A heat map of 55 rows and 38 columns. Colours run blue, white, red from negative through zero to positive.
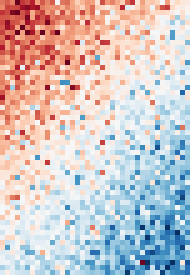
Neither half mirrors the other. The field climbs toward the top left. Fine speckle covers the field. The bottom right is the ninth with the lowest average.
